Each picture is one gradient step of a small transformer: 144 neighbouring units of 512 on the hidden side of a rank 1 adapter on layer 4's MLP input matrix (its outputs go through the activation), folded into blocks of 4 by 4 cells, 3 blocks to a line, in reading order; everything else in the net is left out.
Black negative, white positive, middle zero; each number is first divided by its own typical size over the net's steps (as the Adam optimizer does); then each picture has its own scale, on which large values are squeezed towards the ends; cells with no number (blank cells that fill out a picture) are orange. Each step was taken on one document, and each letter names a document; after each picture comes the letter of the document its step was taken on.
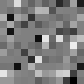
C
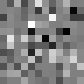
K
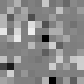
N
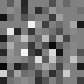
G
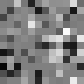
K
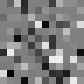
G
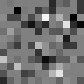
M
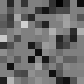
M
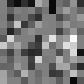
C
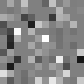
N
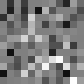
K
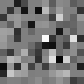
K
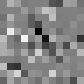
K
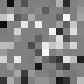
M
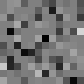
C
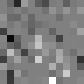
N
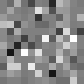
C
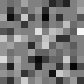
M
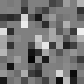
M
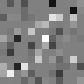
G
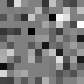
N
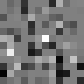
G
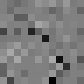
N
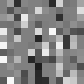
M
